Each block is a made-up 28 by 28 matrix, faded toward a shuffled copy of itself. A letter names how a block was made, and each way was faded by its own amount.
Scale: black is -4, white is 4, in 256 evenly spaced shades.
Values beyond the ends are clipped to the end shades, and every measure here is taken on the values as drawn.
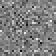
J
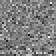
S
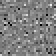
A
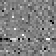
J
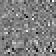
J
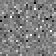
A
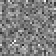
S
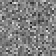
S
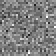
S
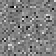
A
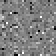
A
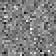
S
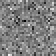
S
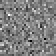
S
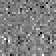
A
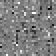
A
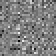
J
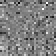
J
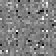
A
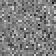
S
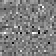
J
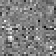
J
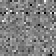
J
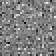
A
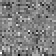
J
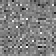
J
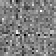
S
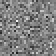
S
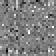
A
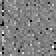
A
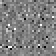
J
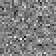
S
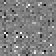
A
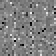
A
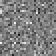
J
